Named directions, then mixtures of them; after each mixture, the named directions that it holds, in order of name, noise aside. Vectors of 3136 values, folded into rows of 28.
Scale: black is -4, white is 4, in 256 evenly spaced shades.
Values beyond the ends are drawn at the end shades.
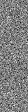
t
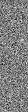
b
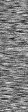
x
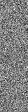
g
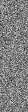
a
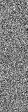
g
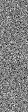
t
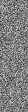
a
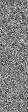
b, g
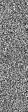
g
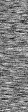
x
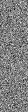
g, t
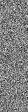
g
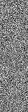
a, g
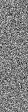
b, t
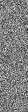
g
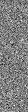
b, t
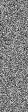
a
